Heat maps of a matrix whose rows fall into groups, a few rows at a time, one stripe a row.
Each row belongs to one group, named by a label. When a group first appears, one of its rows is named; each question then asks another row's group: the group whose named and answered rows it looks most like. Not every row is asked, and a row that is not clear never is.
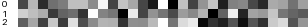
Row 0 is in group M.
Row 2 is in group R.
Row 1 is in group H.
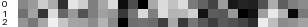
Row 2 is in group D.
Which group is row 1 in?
R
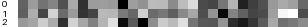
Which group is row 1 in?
R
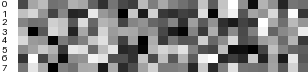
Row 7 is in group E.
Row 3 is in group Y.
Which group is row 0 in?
E
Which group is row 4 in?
H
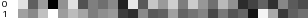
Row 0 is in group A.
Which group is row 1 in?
D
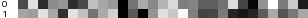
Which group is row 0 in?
R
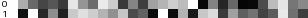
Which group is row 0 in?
R
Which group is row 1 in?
M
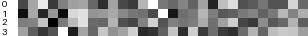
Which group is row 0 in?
E
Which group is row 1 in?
M
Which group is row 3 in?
Y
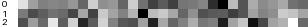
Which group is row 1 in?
Y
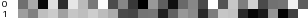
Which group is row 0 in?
M
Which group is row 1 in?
D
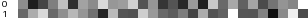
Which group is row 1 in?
E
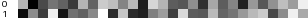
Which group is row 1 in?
M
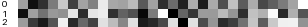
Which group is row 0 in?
Y
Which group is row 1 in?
M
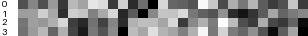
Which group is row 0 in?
M
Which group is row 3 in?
A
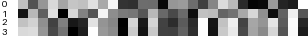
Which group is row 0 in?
D
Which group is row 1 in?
M
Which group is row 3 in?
H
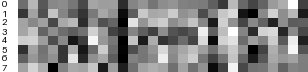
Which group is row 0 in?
R
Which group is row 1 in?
R
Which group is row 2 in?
A
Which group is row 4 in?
H
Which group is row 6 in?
R
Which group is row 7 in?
E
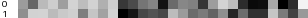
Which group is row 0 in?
D
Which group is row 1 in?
D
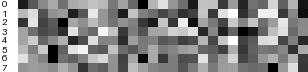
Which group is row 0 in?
M
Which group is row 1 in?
H
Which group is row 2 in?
M
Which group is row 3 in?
R
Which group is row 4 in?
H
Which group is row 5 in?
E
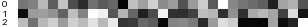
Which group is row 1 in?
M
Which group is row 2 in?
D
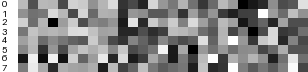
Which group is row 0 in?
D
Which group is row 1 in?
Y
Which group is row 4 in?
H
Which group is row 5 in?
M
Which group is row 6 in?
M
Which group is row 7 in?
E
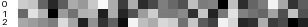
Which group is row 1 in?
E
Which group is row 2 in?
A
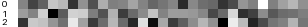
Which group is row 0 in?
Y
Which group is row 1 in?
E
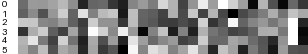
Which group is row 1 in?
Y
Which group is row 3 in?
M
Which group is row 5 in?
A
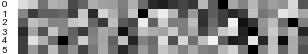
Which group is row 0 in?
H
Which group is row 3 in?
R
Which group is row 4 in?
M
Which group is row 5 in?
R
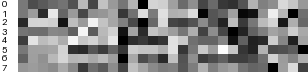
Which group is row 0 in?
Y
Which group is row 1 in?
R
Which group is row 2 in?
M
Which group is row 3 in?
Y
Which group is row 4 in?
D
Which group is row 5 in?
A
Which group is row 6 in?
D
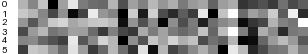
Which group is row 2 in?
D
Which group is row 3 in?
E
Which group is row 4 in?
R
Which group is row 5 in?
E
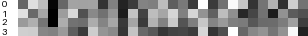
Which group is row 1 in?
A
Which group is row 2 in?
A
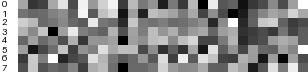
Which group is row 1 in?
Y
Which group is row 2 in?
H
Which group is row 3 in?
A
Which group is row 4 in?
R
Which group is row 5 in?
Y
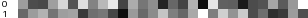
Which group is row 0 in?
Y
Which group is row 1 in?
A
